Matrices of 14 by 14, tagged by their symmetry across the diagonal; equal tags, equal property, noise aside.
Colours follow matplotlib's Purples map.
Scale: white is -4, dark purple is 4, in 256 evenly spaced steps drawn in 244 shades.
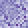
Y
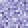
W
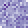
Y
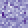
W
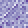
Y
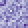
Y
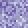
Y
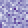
W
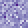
Y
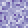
Y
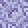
Y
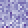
W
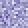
W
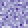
W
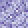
Y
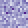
W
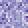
W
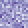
W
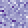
W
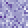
W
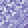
Y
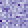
W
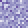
Y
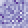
Y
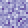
Y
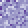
Y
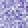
W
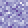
W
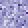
W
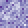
Y
